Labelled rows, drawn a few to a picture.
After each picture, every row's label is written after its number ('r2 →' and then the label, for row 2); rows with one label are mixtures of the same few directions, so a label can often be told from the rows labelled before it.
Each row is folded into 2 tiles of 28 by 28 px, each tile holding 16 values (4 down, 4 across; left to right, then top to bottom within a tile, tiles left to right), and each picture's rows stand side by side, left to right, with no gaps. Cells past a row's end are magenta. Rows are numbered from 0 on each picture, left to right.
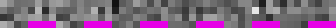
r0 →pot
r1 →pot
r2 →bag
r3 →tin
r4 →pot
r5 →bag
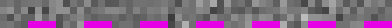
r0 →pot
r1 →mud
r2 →pot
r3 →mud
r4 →bag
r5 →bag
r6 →mud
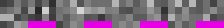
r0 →pot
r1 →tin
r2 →bag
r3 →mud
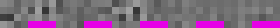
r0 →pot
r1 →mud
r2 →tin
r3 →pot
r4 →tin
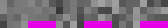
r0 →mud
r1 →mud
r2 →mud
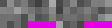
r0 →bag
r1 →mud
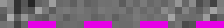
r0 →tin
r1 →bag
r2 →mud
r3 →mud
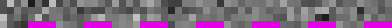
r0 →mud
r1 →tin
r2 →bag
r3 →bag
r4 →pot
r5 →tin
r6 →tin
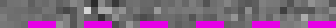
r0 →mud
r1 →pot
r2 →pot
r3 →bag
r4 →tin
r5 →bag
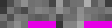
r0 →bag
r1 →mud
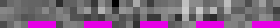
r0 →pot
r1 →pot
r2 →bag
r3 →tin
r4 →bag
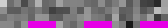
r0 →bag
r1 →pot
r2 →mud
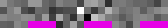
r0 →pot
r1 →tin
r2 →mud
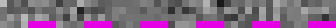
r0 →bag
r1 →tin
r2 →pot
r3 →bag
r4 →pot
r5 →tin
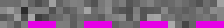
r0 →tin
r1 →pot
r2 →tin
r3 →mud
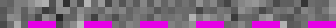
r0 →mud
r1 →mud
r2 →mud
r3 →bag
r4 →tin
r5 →mud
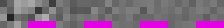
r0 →tin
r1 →tin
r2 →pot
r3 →mud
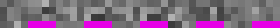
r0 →mud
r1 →tin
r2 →tin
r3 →pot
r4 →pot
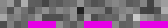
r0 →mud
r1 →tin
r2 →bag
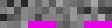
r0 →mud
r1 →pot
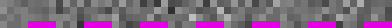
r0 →bag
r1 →mud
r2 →mud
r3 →bag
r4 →mud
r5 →mud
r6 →mud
